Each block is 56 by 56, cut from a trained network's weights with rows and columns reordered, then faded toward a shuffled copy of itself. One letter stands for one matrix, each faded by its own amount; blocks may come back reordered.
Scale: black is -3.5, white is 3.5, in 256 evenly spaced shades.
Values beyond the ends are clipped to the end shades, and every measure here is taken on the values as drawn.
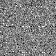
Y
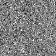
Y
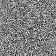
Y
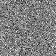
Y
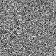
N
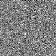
N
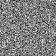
Y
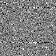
Y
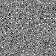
Y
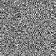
N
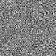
N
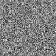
N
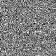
Y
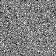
Y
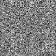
N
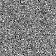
Y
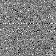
Y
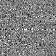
Y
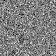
Y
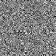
N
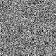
N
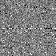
Y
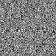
N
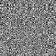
N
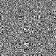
N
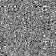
Y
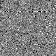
Y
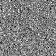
Y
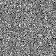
Y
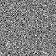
N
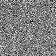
Y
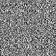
N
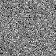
Y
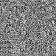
N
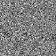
N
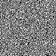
N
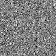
Y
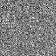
N
